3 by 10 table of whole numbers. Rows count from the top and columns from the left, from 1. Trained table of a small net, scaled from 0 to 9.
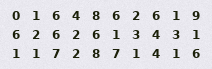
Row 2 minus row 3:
5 1 -1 0 -2 -6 2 0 2 -5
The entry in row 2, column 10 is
1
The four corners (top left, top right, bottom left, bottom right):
0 9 1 6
